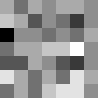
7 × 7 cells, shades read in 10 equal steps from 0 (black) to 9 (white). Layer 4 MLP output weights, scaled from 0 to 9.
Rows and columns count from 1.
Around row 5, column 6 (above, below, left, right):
9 8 3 5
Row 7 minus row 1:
-2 2 -2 2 2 2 0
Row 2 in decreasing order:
7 6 5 5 4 3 2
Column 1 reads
6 7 0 4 3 8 4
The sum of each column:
32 36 34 39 37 39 37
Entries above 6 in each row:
0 1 0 3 0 2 3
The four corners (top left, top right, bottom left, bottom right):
6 5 4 5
